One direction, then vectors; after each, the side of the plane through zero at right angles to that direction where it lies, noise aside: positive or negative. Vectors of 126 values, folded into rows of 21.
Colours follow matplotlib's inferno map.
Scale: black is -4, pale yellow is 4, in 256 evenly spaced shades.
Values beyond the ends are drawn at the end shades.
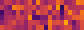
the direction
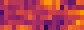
positive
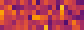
negative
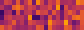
positive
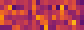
negative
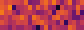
negative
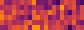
negative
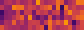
positive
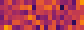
positive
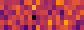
positive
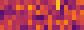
positive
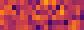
negative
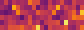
positive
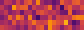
positive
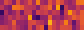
positive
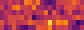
positive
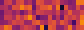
positive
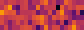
negative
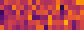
positive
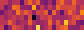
positive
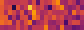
negative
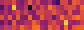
positive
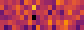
positive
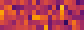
negative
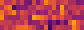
negative
